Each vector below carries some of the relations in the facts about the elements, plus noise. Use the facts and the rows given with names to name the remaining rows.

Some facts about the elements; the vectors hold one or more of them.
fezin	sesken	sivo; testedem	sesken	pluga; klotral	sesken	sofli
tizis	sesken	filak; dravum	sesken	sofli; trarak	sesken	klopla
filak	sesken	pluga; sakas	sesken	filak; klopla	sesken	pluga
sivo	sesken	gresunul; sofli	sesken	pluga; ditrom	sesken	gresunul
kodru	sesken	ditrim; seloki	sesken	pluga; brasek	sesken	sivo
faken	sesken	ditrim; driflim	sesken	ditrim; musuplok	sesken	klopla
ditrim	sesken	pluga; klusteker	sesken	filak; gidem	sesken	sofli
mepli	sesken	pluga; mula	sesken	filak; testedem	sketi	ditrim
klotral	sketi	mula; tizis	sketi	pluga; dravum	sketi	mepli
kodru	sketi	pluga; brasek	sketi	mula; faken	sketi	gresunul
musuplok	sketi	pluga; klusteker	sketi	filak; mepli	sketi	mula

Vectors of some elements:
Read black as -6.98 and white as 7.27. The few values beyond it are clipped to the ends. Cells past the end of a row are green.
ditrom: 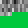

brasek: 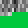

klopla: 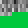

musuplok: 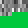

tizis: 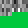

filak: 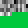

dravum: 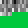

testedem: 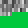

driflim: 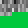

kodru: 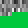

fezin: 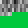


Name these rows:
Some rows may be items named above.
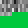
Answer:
sakas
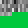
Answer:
sakas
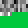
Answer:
klusteker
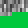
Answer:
ditrim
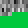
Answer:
pluga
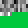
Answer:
klusteker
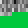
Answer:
sofli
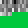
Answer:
dravum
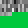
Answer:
mula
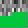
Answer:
kodru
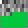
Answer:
faken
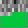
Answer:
seloki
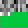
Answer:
klusteker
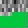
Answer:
mepli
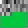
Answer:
gresunul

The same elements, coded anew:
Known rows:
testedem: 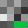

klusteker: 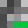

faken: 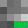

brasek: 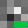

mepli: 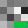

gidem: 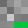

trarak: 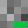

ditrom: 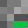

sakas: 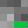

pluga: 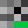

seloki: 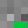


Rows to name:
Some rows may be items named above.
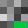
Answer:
testedem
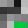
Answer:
filak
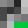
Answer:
filak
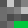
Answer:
sivo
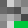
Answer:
sofli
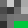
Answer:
gresunul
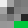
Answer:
klopla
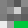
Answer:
mula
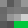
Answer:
faken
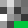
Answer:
ditrim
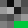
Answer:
tizis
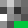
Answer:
ditrim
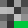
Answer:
kodru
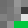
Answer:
dravum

